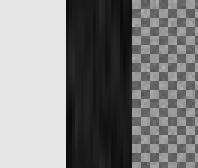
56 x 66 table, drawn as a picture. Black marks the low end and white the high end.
It is made of 1 by 3 panels. Panel 1,1: very high, flat. Panel 1,2: very low, streaked downward, faint in contrast. Panel 1,3: middling, checkered, strong in contrast.
